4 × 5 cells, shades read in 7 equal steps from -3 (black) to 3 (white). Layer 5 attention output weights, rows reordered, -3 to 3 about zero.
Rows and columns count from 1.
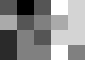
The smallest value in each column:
-2 -3 -1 1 0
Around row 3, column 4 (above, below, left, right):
1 3 -1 2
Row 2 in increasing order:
-1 0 1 1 2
